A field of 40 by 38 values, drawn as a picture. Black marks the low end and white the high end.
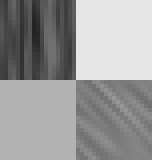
It is made of 2 by 2 panels. Panel 1,1: low, streaked downward. Panel 1,2: very high, flat. Panel 2,1: high, flat. Panel 2,2: middling, slanting down to the right, faint in contrast.
